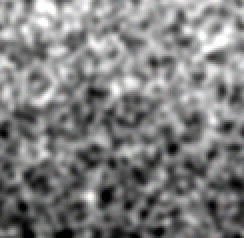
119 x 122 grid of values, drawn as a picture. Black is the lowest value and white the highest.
Histogram: bell-shaped. Odd rows or columns: none. Grain: blotchy. Slope: up to the top. Average level on the scale: 50%.
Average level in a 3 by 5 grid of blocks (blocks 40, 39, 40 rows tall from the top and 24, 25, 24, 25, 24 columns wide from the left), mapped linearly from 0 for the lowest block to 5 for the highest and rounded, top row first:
45445
32233
01011
